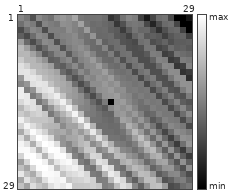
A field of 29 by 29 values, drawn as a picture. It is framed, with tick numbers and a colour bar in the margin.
The ninth with the highest average is the bottom left. The halves do not mirror each other. One lone cell stands out, far lower than its neighbours. The field climbs toward the bottom left. Streaks slant down to the right.
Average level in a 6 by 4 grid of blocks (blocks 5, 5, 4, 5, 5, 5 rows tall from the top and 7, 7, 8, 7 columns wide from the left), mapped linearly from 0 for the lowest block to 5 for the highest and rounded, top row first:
1210 | 3211 | 4221 | 4321 | 5322 | 5432
